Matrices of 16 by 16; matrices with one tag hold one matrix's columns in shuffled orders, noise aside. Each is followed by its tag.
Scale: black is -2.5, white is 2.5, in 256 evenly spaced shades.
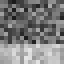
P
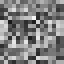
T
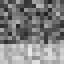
P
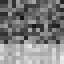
P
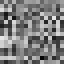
T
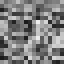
T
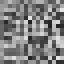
T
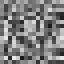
T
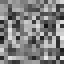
T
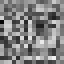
T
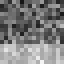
P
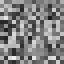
T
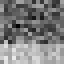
P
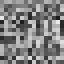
T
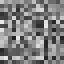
T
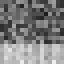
P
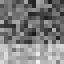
P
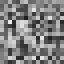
T
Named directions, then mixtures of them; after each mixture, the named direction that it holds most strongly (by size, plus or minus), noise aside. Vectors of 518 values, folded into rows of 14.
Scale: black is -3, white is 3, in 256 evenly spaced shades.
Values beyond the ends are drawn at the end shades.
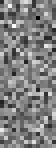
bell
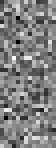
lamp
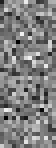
lamp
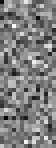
bell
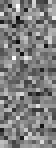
lamp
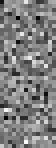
lamp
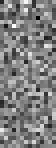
bell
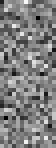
bell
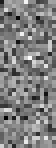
lamp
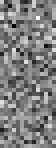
bell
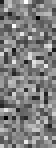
bell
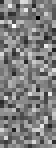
bell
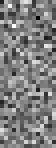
bell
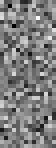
bell
